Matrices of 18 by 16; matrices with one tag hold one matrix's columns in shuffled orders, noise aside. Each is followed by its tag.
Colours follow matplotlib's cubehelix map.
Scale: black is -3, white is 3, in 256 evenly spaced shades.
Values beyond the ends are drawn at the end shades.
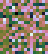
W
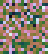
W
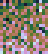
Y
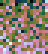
Y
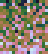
Y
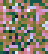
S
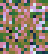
S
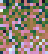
Y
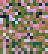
W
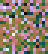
W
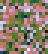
S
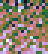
Y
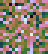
W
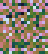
W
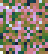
S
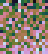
Y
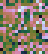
S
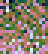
Y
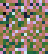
W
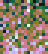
Y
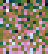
Y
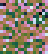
W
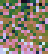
Y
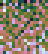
Y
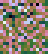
W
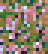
S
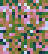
S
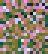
W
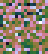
W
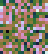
S
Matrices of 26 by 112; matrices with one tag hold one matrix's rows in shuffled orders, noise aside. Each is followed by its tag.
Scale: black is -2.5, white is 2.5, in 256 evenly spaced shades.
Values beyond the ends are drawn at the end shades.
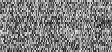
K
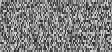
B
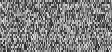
K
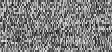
K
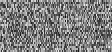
K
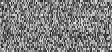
B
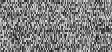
K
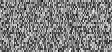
B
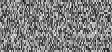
B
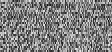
K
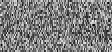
B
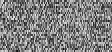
K
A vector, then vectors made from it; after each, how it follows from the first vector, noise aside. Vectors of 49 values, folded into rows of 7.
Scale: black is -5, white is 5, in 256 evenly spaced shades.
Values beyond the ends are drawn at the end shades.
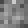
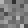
sign-scrambled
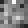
scaled up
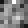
scaled up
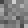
sign-scrambled
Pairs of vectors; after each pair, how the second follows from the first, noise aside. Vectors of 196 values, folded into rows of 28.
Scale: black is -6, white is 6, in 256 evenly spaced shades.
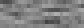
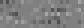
partly zeroed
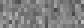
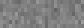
shrunk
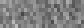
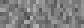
shuffled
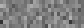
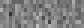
shuffled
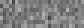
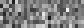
scaled up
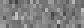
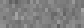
shrunk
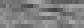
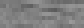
shrunk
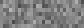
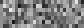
scaled up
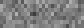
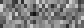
scaled up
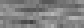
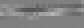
partly zeroed
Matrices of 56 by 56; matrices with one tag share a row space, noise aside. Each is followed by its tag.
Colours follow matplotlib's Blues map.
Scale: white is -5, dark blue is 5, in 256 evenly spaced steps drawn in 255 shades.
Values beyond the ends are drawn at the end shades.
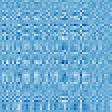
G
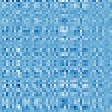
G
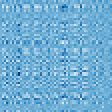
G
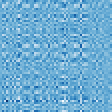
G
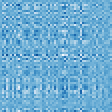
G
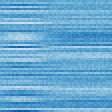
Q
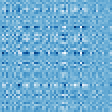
G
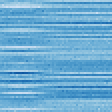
Q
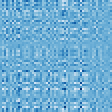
G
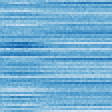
Q
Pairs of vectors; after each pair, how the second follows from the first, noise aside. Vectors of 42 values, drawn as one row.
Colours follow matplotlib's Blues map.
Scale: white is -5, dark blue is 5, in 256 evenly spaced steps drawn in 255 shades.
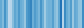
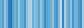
negated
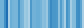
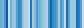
scaled up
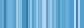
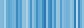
negated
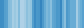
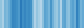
negated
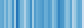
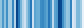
scaled up
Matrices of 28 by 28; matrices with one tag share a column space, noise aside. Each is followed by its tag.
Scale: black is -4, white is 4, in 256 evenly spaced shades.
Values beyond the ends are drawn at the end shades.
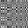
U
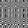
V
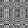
V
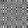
U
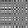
U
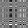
V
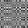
U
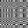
V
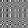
V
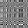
V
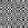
U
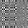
U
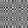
U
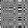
U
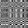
V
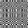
V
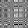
V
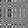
V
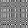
V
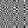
U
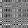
V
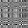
V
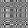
V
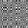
U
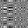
U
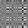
U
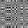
U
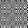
U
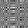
U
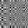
U
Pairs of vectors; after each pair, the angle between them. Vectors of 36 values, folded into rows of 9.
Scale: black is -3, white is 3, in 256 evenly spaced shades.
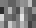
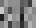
nearly opposite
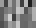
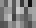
nearly parallel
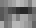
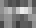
nearly opposite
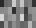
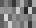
orthogonal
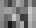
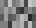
orthogonal
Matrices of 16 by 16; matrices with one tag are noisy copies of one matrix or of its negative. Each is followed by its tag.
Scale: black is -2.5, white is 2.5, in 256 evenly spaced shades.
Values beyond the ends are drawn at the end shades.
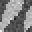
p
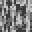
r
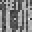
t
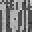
t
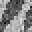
p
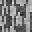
r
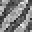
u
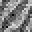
u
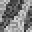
p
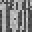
t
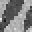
p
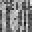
t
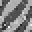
u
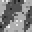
p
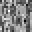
r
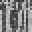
t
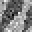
p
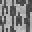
r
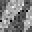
p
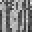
t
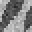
p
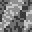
p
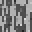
r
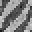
u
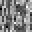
r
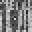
t
